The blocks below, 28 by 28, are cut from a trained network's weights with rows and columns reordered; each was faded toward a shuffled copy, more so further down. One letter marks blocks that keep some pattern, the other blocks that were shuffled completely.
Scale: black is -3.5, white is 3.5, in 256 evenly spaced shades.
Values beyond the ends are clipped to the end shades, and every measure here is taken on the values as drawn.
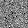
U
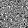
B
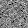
U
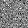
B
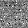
B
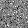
U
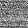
B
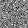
U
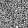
U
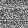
B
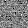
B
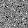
U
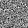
U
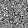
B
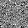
B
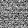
B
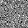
B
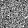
U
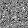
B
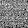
B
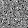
U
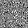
B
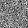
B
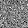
U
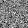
U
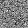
U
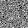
U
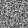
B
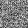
U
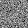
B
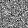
U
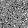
U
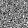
U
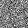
U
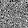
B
